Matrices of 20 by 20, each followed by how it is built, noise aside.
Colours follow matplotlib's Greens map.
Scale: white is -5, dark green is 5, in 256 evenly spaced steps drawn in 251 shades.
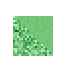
lower triangular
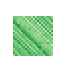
Toeplitz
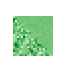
lower triangular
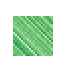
Toeplitz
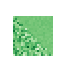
lower triangular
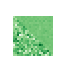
lower triangular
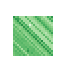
Toeplitz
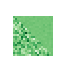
lower triangular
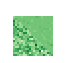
lower triangular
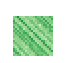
Toeplitz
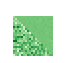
lower triangular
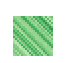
Toeplitz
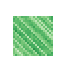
Toeplitz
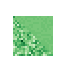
lower triangular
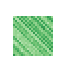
Toeplitz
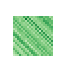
Toeplitz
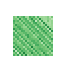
Toeplitz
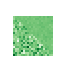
lower triangular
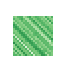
Toeplitz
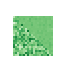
lower triangular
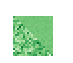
lower triangular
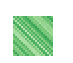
Toeplitz
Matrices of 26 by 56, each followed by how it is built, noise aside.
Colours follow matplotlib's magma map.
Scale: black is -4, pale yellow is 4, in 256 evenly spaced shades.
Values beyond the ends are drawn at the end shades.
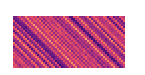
Toeplitz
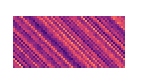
Toeplitz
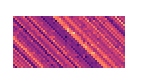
Toeplitz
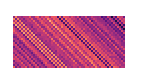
Toeplitz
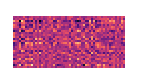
low rank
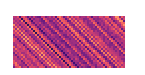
Toeplitz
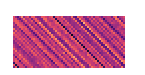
Toeplitz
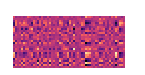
low rank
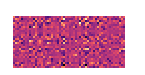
low rank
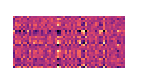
low rank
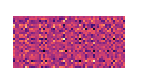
low rank
